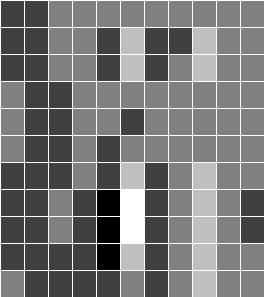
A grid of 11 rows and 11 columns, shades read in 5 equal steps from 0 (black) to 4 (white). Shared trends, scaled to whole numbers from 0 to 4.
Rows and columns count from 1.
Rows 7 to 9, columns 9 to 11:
3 2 2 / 3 2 1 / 3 2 1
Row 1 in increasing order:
1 1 2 2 2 2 2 2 2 2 2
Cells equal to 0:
3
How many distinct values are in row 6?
2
